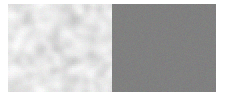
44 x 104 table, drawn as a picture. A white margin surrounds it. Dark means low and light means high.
It is made of 1 by 2 panels. Panel 1,1: very high, blotchy, faint in contrast. Panel 1,2: middling, flat.
